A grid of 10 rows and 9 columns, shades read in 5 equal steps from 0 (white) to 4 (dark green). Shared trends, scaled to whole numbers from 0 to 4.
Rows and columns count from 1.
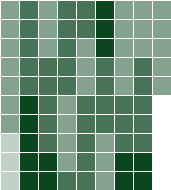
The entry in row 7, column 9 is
0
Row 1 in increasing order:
2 2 2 2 2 3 3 3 4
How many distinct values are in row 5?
2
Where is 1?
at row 8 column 1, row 9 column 1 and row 10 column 1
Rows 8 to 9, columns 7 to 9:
3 3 0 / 4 4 0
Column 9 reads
2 2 2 2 2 0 0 0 0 0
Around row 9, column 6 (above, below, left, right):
2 2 3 4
